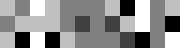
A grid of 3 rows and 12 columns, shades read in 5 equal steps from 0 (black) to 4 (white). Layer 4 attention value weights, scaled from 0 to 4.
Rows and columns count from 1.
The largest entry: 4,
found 5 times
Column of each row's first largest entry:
3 10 3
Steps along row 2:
up same same down down up down up up down down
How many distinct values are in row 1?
4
